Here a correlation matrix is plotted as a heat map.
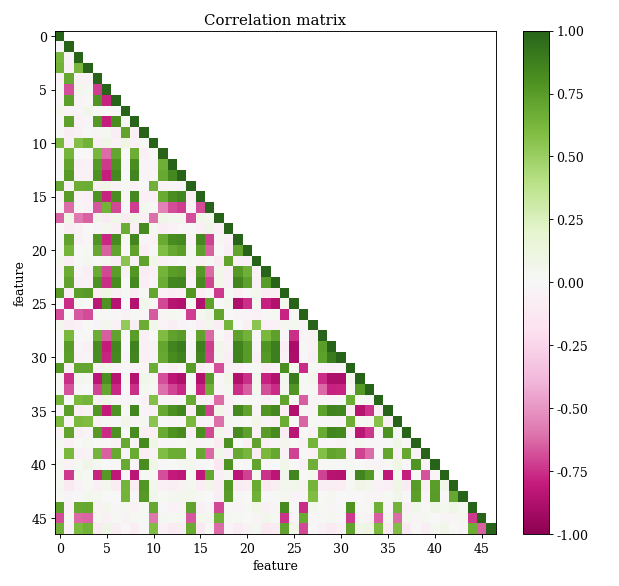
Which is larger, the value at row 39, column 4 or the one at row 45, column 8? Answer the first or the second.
the first
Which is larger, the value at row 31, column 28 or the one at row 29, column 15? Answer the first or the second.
the second
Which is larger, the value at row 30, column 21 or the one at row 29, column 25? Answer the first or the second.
the first
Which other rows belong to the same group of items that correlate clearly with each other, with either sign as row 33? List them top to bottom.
1, 4, 5, 6, 8, 11, 12, 13, 15, 16, 19, 20, 22, 23, 25, 28, 29, 30, 32, 35, 37, 39, 41
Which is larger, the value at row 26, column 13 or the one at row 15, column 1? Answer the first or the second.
the second
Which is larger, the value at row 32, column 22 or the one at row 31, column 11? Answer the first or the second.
the second
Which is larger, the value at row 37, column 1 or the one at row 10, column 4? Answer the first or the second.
the first
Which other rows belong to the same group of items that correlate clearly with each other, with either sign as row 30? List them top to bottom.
1, 4, 5, 6, 8, 11, 12, 13, 15, 16, 19, 20, 22, 23, 25, 28, 29, 32, 33, 35, 37, 39, 41
